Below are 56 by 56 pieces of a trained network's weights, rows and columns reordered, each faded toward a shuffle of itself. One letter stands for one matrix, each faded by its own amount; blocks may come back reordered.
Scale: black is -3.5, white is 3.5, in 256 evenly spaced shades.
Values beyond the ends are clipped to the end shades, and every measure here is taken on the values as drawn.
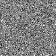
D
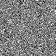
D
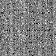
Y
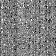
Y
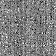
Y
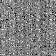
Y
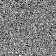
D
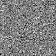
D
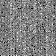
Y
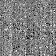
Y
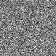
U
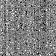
Y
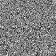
D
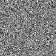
D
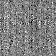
Y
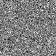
D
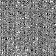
Y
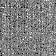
Y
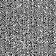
Y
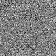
U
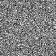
U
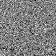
U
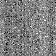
Y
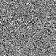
U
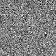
D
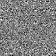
U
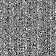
Y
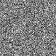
D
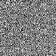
U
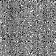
Y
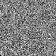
U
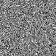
U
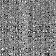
Y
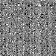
Y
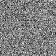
U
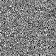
D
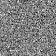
U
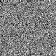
U
